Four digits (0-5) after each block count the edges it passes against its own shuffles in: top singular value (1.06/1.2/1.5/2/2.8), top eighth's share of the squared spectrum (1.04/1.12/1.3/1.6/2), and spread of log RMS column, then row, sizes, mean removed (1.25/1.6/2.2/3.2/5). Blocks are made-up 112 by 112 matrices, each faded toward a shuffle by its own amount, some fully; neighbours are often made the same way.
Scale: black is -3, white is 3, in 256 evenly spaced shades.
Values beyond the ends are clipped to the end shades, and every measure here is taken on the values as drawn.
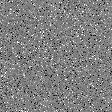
2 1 0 0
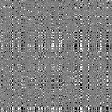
5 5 4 4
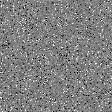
2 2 1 0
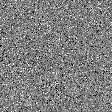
0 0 0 0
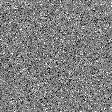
0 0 0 0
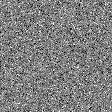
0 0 0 0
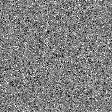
0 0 1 0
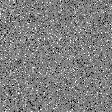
3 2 1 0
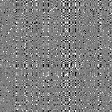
5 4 4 3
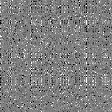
5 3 3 2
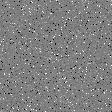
0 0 0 0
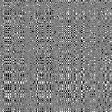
5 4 4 3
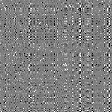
5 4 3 3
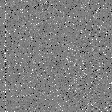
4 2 1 0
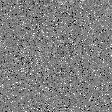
3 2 1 0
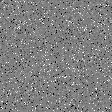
0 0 0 0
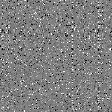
4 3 2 1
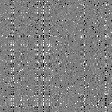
5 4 3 2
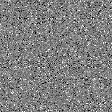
4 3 1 2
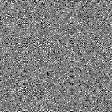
4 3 2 3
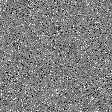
1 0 0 0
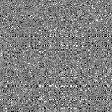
4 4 2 3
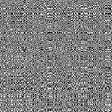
5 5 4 4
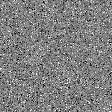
2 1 0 0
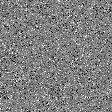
2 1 0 0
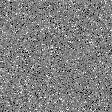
2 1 0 0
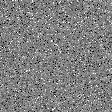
0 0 0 0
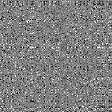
5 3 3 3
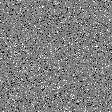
2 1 0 0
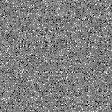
4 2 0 1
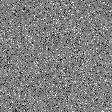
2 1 0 0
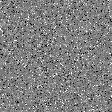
3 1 0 0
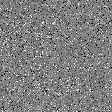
3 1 0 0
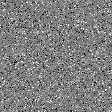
3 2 1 1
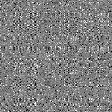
5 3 3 3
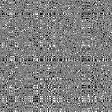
5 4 3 3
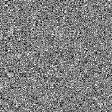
3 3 2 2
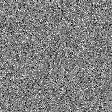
2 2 0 0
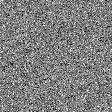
1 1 0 0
